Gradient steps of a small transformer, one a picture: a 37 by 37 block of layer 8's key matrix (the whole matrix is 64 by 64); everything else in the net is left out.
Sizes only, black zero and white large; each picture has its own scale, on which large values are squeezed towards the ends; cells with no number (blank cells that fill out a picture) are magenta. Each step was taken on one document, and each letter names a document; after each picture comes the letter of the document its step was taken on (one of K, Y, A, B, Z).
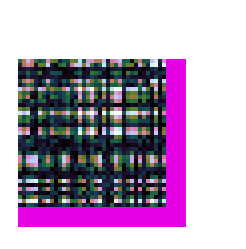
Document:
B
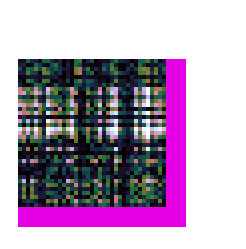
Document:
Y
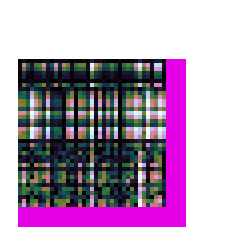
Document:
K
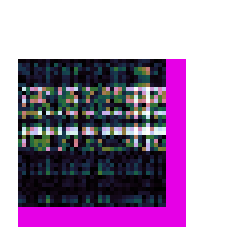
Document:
Y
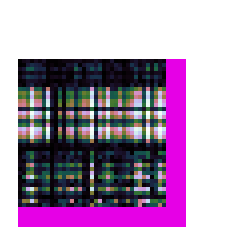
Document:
K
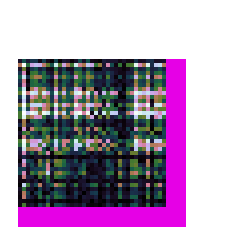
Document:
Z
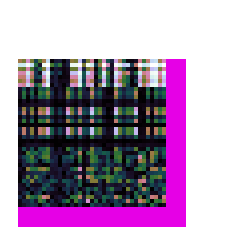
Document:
B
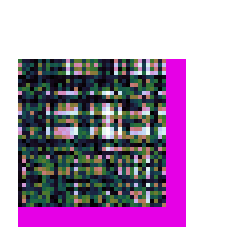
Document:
Y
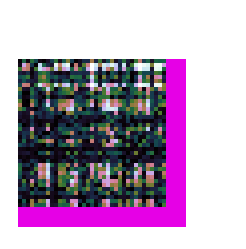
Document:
K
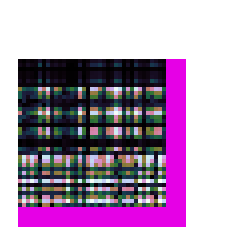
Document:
B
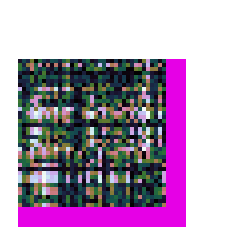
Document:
K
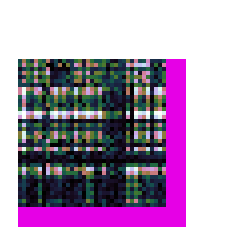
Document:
Z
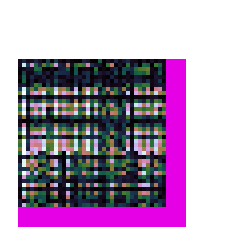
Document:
Z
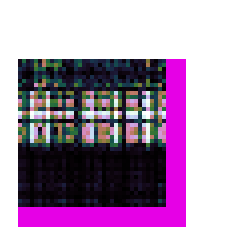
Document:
K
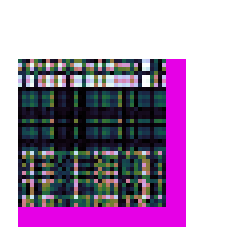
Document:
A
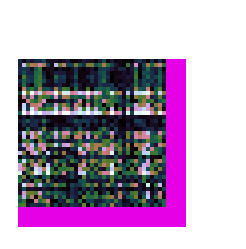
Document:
Z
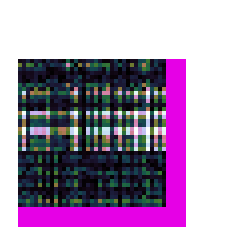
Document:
Y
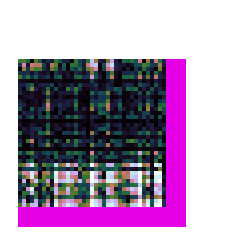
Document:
K
